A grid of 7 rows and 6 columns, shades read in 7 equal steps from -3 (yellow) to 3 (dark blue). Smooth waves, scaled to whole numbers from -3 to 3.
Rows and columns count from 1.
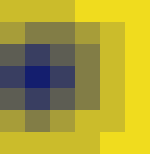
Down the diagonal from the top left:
-2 0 1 0 -2 -3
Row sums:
-15 -7 -1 2 -1 -9 -14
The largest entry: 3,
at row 4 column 2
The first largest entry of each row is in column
1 2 2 2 2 2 1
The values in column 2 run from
-2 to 3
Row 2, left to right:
-1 0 0 -1 -2 -3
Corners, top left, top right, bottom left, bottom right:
-2 -3 -2 -3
